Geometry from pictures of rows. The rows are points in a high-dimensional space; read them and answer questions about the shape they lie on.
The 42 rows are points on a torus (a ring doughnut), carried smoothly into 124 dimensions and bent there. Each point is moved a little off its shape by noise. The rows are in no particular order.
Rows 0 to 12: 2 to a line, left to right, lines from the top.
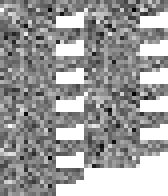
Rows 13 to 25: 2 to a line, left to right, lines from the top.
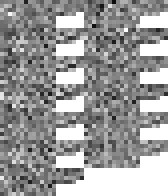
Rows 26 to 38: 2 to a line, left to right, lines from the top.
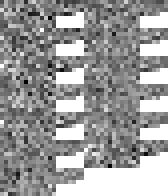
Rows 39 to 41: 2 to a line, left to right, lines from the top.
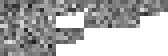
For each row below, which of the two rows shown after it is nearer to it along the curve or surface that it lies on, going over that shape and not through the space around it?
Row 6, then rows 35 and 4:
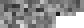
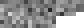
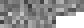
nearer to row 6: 4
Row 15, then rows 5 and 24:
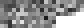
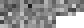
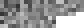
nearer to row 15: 5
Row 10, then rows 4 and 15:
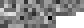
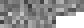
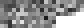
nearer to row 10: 4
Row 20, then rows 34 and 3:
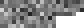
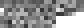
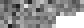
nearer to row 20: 3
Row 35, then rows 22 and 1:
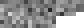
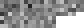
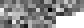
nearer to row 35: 22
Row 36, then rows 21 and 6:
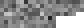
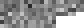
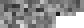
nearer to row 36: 6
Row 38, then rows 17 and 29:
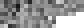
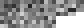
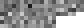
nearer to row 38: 29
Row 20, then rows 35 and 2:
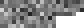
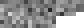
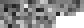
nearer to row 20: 2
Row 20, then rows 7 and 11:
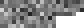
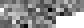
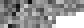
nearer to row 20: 11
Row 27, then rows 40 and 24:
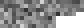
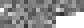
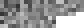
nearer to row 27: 24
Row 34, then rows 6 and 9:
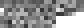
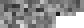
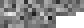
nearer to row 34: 9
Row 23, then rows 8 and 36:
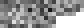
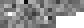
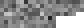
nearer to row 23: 8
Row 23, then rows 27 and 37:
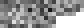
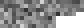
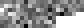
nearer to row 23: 37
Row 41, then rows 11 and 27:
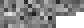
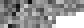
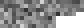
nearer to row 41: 27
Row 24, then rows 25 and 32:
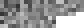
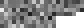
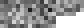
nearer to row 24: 32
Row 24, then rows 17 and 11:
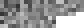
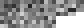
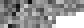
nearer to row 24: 11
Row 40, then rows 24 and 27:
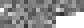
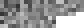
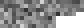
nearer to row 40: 24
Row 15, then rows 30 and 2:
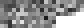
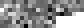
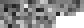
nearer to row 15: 30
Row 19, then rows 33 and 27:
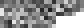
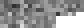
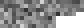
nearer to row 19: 33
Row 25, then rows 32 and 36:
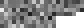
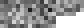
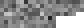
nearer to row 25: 36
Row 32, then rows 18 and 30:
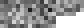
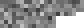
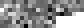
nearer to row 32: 30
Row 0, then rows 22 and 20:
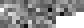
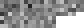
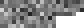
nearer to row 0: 22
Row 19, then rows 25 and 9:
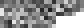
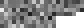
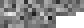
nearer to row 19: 9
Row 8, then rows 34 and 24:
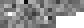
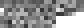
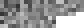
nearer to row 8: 34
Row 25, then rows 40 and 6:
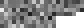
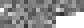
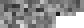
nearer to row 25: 6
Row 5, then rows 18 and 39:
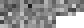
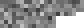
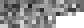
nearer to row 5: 39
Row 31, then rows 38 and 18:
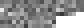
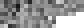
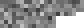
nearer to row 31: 38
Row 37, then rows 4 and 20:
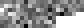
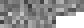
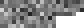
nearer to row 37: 4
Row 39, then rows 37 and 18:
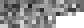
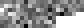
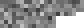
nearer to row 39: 18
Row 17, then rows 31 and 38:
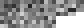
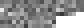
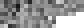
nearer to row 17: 31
